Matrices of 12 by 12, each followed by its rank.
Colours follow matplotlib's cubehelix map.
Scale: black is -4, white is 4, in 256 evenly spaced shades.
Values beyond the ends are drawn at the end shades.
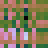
two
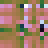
two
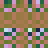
one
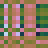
one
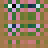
one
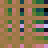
one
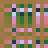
one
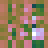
two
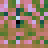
two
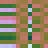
one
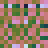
two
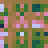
two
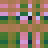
one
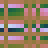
one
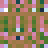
two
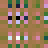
one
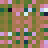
two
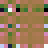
one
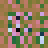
two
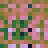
two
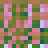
two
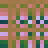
one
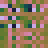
two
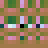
one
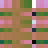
one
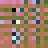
two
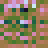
two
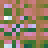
two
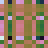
one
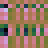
one
